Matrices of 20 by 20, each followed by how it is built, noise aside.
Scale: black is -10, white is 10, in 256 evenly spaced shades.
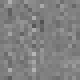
uneven columns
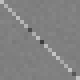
diagonal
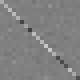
diagonal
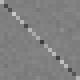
diagonal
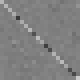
diagonal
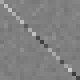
diagonal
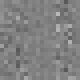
uneven columns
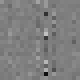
uneven columns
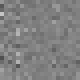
uneven columns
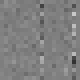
uneven columns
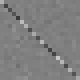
diagonal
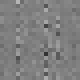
uneven columns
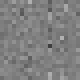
uneven columns
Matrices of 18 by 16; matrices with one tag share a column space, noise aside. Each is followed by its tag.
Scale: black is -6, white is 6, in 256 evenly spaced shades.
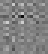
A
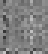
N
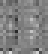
N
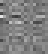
A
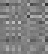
A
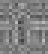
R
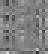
N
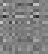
A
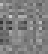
R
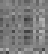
N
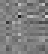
A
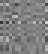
A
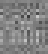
R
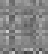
N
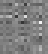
A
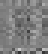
N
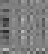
N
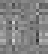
R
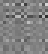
A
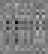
R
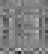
N
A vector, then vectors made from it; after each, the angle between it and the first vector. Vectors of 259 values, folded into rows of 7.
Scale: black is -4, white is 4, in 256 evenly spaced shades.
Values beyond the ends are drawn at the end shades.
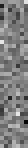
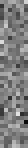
nearly parallel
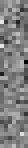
orthogonal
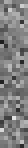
partly opposed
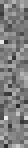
partly aligned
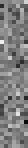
nearly parallel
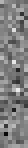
orthogonal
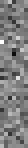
partly aligned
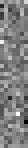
nearly parallel
